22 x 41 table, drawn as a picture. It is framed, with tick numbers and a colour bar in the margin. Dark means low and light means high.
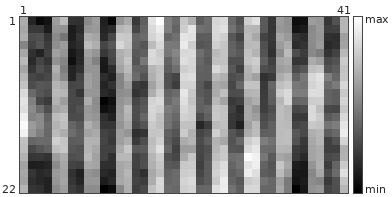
Streaks run downward. Stripes running up and down repeat 10 times from left to right. There are no lone odd cells.
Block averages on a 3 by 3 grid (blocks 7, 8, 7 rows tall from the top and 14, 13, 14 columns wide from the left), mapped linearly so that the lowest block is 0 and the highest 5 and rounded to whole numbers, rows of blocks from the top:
0 5 1 | 2 3 4 | 1 3 3
